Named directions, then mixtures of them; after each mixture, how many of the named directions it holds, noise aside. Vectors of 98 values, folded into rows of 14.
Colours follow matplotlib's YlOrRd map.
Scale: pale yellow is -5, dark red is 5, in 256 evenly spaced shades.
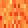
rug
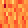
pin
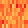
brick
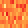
three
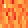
one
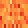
two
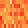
two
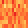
three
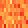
two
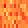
two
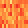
three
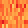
one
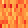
two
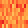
one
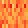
two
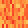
two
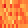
three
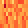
one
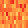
three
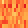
three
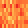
three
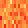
one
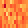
two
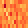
two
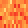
one
